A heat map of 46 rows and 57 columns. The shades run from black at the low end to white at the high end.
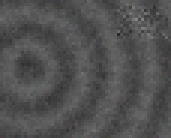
On average the colour sits 30% of the way up the scale. In the top right lies a patch that is rougher than the rest. Rings spread out from the middle left. No row or column stands out. Values change most from cell to cell in the top right. The field is mottled with small blotches.
